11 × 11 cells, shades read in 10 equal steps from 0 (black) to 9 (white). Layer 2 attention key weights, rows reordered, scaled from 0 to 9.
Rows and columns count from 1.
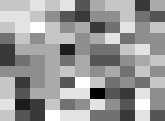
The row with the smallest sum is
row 6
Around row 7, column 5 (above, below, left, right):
4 3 6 6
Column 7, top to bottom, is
6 5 2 6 4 3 5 7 0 8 4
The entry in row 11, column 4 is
9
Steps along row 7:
same same up up down down up down up down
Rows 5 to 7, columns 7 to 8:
4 4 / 3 3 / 5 6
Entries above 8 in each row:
0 0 1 0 0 0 0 1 0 1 1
